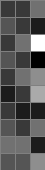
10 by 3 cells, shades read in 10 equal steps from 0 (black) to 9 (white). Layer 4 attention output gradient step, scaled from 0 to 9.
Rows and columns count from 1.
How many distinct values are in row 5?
3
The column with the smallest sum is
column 1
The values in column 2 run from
1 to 4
